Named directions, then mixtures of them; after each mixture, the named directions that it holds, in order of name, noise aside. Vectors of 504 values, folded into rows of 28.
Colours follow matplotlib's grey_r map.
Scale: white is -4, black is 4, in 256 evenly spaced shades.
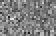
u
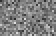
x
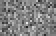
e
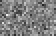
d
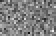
u, x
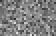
e, x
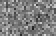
e, x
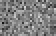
d, e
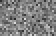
x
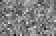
d, e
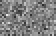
d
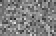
e, x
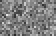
d
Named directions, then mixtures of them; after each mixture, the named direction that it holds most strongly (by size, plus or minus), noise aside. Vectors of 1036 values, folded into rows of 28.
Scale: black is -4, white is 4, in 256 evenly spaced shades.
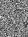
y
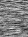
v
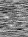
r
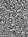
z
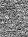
z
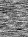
r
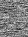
r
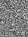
z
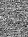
y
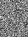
y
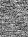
z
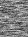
r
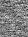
z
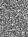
z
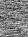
v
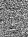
z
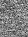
z
